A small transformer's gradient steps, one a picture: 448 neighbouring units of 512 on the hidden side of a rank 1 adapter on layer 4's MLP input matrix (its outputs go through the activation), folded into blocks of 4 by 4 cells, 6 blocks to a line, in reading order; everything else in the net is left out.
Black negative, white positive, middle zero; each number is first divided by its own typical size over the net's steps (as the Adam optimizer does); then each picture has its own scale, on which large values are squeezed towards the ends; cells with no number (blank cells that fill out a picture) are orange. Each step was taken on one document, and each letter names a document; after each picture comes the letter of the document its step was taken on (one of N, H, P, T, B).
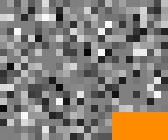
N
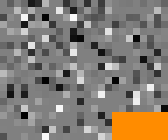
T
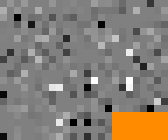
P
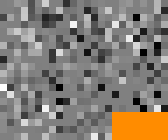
T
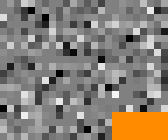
N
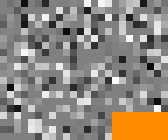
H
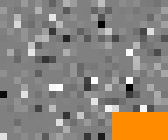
P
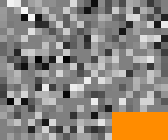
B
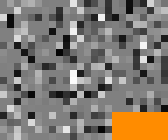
H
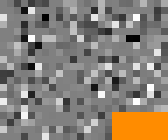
T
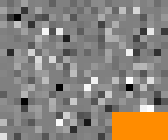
P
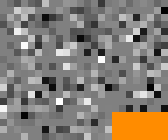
T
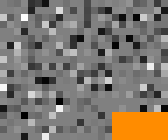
T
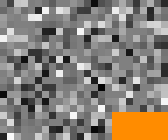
B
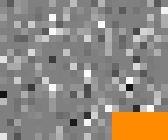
P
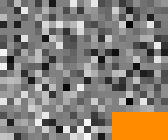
B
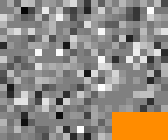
N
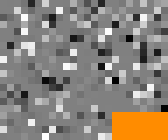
T
